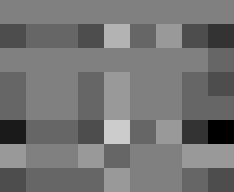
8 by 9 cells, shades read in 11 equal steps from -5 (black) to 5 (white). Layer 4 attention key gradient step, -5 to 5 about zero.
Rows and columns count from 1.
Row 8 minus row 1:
-2 -1 -1 -1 1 0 0 -1 -2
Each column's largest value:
1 0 0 1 3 0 1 1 1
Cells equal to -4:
1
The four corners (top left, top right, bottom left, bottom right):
0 0 -2 -2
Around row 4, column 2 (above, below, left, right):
0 0 -1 0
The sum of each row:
0 -9 -1 -4 -3 -13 3 -7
